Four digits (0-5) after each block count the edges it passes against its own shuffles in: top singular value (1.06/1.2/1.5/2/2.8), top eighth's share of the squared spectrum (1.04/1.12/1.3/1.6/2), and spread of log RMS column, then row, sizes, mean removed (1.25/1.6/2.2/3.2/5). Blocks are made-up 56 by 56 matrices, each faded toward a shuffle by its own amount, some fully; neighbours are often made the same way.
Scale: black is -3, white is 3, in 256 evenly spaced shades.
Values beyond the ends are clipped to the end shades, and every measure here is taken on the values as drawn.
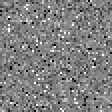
0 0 0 0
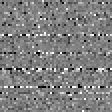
3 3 0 3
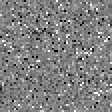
0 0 0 0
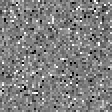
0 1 0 0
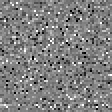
0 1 0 1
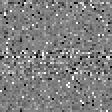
2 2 0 2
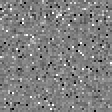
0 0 0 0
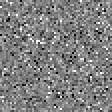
0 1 0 0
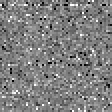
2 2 0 1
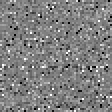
1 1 0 1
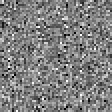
1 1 2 0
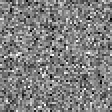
0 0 1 0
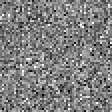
0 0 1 0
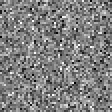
0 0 1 0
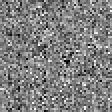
0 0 2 0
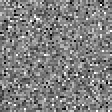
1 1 0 0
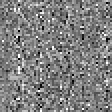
1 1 3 0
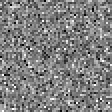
0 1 0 0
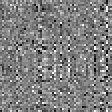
4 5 3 2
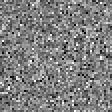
1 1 0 0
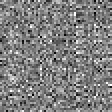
4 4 2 2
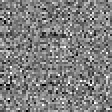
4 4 2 2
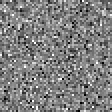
1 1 0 0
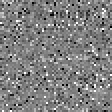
3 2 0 1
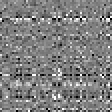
5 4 3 3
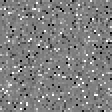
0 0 0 0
